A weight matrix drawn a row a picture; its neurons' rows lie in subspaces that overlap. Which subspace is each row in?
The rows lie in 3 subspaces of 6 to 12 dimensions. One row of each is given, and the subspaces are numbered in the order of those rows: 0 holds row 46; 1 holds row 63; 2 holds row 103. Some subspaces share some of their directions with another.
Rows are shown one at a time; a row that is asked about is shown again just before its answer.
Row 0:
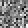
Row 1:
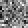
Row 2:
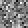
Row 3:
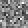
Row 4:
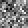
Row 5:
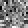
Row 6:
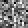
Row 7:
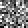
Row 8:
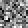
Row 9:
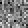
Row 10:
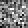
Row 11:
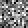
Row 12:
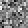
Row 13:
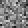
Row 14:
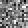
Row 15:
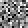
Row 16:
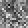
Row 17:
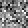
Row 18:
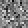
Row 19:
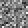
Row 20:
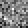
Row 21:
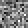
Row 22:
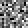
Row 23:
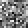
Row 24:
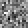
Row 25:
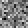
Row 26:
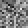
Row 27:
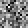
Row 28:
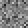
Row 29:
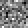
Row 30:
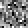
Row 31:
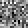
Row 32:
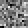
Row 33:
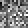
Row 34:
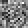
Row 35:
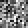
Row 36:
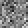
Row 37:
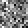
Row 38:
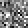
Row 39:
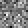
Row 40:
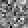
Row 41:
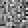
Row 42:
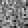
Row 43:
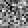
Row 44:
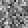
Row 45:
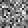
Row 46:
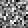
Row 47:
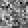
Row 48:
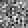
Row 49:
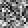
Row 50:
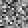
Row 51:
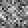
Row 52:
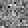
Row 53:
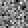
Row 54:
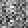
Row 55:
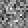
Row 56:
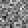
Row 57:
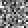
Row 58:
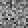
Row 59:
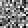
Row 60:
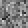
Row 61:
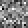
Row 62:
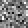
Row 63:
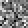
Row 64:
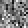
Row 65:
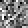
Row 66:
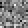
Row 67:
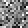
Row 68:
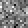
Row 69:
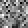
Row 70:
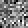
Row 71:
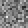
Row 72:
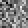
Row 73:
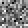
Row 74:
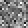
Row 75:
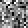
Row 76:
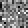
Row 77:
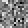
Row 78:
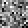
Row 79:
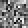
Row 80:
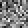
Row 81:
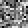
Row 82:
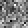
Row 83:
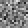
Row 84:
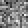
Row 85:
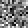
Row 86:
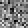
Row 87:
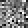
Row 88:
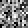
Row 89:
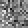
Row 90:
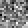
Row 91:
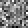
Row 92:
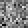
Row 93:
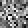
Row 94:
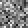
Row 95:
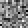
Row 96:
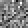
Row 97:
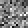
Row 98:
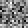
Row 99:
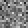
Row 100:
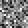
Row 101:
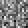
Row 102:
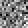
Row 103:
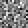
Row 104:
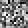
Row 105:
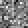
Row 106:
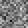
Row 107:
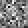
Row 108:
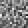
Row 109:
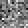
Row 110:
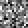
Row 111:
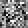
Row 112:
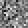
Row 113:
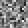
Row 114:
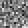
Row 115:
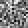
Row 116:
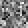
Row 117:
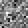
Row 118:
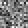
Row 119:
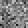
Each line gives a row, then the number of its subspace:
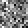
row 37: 0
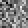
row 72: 2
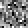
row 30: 1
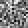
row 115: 0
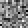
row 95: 1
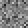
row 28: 2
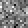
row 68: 1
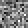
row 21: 2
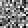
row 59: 1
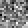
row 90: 2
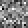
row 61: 2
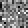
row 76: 2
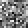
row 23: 1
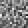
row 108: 2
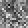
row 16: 2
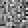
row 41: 1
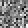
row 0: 1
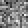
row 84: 2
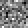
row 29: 2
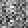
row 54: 0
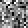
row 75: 1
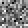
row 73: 1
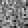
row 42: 1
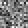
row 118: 1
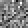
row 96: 1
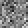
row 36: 0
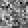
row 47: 2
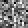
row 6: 2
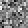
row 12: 2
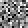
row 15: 1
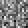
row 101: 1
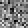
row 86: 2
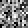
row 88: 2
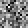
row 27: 1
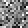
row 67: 1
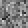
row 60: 0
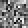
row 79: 0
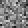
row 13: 1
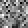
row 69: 1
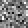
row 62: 1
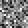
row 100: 1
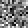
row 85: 2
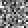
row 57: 1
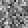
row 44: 2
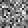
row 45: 0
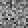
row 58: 2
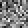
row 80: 2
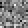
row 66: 1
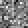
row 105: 1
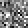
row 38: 1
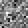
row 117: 2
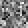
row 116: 0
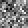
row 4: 0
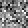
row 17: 2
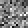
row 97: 2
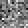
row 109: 2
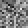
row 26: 1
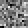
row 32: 1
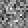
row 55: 1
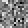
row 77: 0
